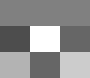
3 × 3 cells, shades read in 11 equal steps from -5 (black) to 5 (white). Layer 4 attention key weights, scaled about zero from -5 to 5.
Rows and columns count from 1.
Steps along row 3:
down up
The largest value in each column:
2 5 3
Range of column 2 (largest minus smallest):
6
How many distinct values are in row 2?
3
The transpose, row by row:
0 -2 2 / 0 5 -1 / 0 -1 3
